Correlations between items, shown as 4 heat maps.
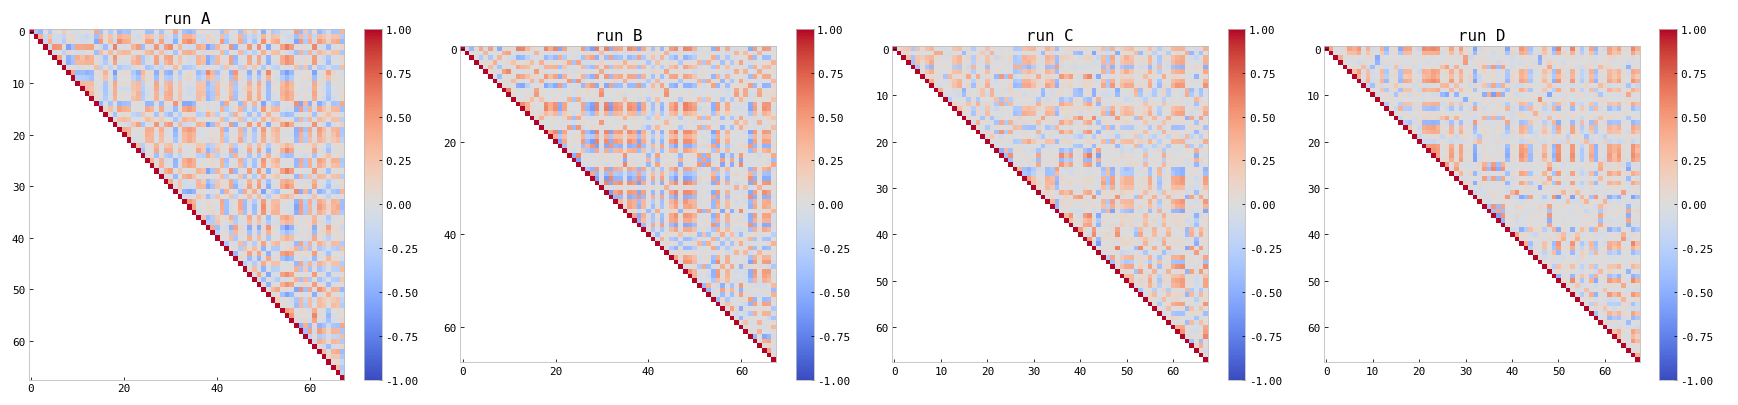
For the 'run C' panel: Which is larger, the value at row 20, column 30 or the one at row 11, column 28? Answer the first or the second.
the first
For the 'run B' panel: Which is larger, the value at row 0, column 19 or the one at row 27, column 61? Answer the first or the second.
the first
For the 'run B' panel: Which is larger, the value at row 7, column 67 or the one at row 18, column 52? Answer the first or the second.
the first
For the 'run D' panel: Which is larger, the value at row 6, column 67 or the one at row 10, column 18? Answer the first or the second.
the first
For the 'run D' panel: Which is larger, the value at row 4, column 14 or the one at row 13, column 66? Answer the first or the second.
the first
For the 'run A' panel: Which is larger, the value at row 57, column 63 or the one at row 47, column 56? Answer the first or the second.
the second
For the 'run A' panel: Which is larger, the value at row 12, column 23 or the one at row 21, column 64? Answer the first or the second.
the first
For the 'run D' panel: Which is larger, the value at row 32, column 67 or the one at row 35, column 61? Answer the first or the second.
the second
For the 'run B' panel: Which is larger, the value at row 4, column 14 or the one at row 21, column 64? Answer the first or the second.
the first
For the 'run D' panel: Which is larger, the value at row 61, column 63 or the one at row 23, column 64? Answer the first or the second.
the first
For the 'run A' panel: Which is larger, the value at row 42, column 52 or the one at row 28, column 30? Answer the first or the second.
the second
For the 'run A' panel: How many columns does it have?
68
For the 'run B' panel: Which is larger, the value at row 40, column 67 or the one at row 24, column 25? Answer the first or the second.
the first
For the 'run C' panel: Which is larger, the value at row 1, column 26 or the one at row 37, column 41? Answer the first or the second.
the second
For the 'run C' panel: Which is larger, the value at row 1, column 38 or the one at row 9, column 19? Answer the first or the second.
the second
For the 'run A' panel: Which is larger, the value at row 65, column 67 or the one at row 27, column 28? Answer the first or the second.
the second
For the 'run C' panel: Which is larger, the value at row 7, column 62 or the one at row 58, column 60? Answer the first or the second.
the first
